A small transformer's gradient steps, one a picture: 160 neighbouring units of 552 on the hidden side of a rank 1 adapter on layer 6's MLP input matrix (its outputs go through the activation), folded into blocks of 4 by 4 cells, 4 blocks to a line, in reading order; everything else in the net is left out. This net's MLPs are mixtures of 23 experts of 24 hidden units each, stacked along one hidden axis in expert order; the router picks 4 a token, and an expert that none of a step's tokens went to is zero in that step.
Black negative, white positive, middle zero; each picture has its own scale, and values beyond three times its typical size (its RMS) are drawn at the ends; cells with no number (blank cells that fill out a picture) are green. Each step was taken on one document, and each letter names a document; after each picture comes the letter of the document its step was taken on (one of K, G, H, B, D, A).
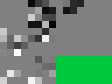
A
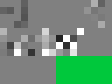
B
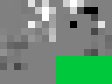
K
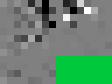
K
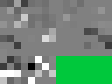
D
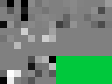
D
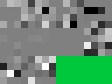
A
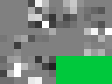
A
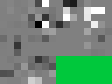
A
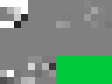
D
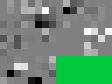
A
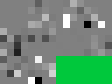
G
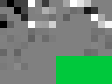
K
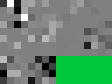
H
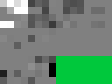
D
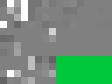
D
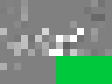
B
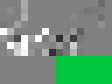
B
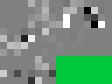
G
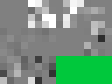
A
